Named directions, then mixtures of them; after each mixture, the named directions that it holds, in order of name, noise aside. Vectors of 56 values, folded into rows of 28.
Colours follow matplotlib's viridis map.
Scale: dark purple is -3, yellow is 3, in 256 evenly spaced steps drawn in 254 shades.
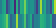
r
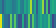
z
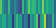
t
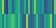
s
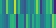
r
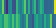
r, s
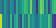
r, z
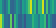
t, z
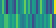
r, s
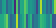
r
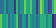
r, z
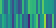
t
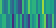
t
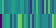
z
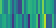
t
